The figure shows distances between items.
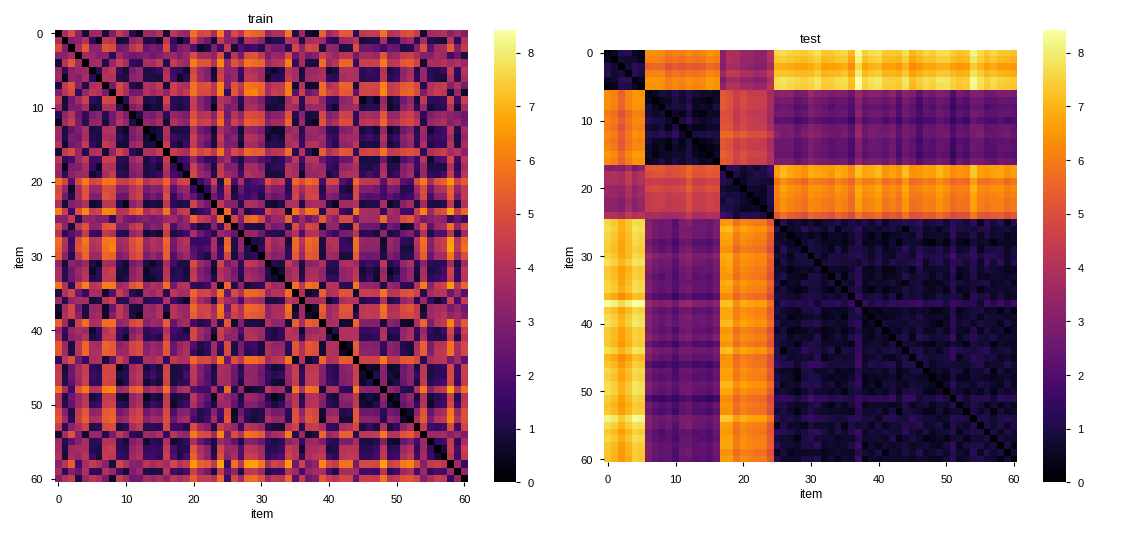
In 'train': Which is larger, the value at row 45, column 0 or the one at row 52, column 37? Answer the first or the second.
the second
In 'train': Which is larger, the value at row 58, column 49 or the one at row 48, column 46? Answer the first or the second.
the first
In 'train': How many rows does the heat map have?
61
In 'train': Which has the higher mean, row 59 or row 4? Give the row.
4
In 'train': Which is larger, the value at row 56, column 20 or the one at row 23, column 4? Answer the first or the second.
the first
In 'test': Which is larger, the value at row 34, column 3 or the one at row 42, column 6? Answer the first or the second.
the first
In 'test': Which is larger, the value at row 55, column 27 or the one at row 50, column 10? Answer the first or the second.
the second
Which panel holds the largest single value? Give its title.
test
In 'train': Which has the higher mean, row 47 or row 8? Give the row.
8
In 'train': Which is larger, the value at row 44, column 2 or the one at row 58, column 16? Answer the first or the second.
the first
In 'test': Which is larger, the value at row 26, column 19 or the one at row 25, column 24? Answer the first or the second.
the first
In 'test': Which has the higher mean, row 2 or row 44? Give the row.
2
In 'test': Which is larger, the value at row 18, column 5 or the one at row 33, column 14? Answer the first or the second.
the first
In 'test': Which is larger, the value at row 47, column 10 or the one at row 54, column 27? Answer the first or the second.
the first
